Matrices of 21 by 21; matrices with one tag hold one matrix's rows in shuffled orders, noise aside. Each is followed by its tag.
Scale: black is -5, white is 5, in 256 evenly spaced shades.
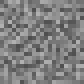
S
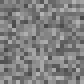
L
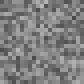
L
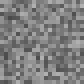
L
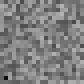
L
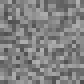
L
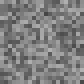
L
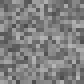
L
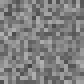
S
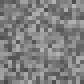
L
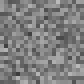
L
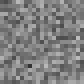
L
